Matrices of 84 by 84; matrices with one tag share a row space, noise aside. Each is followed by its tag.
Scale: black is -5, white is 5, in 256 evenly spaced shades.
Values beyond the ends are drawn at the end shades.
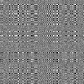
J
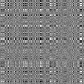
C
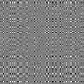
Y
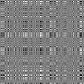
C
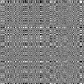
C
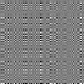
C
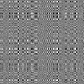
J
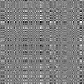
C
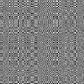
J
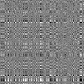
C
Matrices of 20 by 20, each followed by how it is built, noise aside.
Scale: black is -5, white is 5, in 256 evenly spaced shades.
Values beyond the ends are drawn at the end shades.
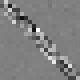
banded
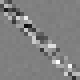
banded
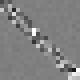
banded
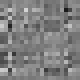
low rank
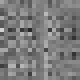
low rank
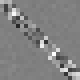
banded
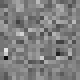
low rank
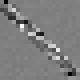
banded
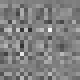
low rank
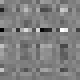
low rank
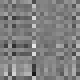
low rank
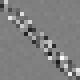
banded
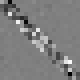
banded
